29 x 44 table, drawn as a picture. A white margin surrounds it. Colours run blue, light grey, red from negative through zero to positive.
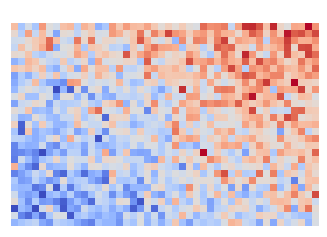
Fine speckle covers the field. On average the colour sits 50% of the way up the scale. The ninth with the lowest average is the bottom left. Values rise toward the top right. No single row or column stands out from its neighbours. The ninth with the highest average is the top right. There are no regular stripes.
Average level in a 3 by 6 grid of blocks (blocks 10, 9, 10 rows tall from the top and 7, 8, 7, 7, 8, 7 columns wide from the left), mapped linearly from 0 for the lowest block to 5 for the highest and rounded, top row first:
2 3 3 4 5 5
1 1 2 3 4 4
0 0 1 2 2 3
